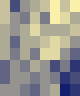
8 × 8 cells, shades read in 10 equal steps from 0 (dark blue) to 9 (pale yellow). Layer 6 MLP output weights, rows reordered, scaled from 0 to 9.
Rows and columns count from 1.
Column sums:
43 34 40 44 47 52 38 34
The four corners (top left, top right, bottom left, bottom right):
7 9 5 1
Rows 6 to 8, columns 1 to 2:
3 5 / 3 5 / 5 5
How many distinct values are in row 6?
6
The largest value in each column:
7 5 6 8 8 9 8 9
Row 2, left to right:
7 5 4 7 4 9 8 6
